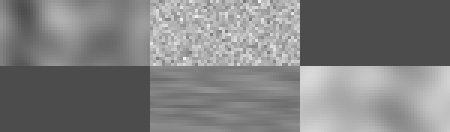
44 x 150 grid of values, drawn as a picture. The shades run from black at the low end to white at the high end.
It is made of 2 by 3 panels. Panel 1,1: middling, smooth. Panel 1,2: high, fine-grained. Panel 1,3: low, flat. Panel 2,1: low, flat. Panel 2,2: middling, streaked across, faint in contrast. Panel 2,3: high, smooth.
